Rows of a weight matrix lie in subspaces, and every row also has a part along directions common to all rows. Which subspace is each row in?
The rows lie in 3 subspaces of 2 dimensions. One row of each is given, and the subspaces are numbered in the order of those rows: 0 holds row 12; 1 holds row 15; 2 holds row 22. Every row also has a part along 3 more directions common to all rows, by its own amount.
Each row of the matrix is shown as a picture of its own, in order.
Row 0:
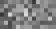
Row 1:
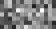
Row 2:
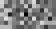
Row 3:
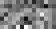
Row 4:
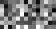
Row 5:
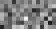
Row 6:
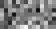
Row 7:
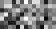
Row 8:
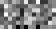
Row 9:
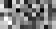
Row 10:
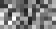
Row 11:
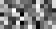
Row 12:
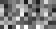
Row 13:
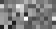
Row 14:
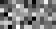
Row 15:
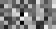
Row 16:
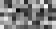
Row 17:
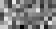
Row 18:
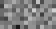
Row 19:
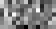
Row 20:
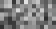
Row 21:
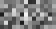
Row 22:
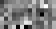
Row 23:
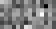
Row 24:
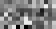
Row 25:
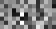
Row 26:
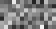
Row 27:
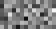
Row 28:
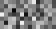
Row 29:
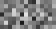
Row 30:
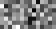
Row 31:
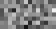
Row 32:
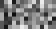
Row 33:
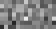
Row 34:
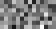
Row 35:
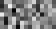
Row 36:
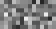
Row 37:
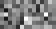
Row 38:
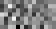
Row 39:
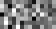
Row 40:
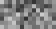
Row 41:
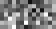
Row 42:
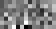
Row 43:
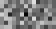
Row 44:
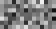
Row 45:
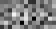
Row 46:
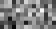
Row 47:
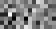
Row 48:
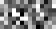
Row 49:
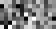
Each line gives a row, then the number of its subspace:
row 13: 2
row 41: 2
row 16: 2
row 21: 1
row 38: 1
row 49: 2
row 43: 1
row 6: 0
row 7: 2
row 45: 1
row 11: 1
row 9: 2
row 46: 2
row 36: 0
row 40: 2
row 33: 2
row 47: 1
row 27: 0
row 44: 0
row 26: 0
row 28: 1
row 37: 0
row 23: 2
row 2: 1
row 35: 1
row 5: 0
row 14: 1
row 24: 2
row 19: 0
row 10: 1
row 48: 1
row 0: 1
